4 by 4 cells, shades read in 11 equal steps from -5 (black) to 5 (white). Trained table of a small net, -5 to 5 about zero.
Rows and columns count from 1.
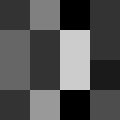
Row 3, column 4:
-4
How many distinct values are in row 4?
4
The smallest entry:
-5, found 2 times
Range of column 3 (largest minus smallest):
8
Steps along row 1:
up down up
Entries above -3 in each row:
1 2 2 2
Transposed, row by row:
-3 -1 -1 -3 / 0 -3 -3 1 / -5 3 3 -5 / -3 -3 -4 -2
